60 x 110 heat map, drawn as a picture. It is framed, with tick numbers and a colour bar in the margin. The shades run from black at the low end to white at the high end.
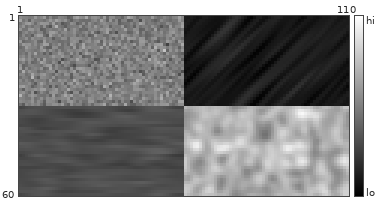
It is made of 2 by 2 panels. Panel 1,1: middling, fine-grained. Panel 1,2: very low, slanting up to the right, faint in contrast. Panel 2,1: low, streaked across, faint in contrast. Panel 2,2: high, blotchy.
